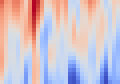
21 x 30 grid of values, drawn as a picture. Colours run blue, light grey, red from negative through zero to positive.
On average the colour sits 50% of the way up the scale. The halves do not mirror each other. The ninth with the highest average is the top left. The field climbs toward the top left. The grain runs up and down. No lone cell stands out from its neighbours.
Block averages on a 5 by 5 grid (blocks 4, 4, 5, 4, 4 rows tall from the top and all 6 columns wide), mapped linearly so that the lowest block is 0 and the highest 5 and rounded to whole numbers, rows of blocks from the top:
55433
44333
33232
32221
22110
